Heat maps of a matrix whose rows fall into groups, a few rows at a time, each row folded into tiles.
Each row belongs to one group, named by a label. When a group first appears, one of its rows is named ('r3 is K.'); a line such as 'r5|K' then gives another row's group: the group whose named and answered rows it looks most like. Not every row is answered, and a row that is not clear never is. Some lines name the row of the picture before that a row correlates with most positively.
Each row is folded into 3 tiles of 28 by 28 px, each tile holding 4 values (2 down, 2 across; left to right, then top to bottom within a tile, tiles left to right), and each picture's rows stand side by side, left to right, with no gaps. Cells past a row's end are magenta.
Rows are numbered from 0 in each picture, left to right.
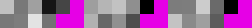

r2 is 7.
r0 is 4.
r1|7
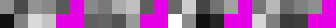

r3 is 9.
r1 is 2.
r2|9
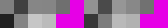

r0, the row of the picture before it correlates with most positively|0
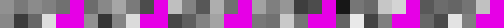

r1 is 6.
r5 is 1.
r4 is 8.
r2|2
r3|4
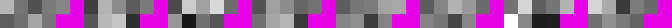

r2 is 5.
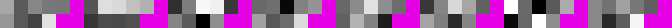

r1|5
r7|6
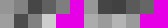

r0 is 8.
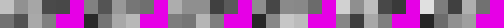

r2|4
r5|2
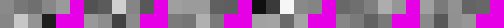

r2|4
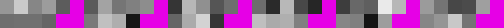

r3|7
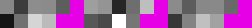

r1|1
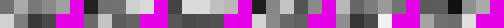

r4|6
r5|8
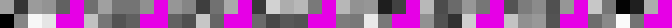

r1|9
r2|1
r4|4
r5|6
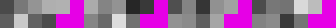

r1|4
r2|8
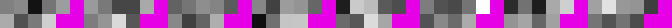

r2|6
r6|8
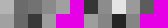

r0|6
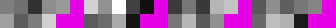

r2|8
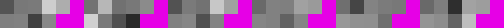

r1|9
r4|7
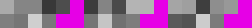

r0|4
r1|8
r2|1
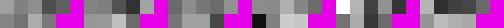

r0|4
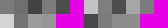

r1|2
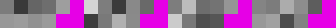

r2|9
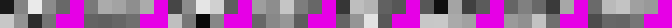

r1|5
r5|7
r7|5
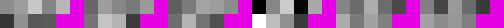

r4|7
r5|7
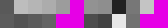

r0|5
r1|1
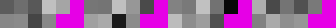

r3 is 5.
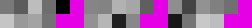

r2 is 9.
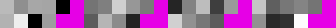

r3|6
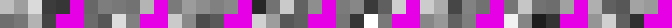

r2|9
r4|1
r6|9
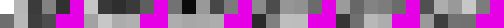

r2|7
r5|5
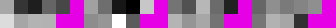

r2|7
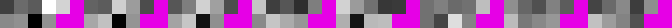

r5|1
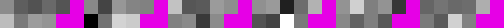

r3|1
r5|1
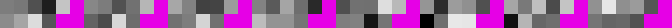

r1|1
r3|7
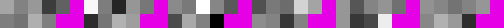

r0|4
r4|6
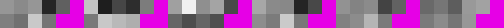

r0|4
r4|4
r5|8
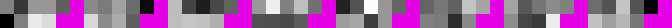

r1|7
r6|6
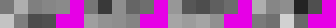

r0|9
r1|7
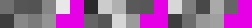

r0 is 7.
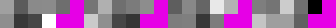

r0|6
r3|7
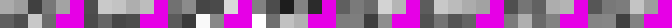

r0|1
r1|5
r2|1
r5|5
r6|8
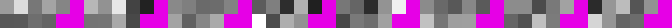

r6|1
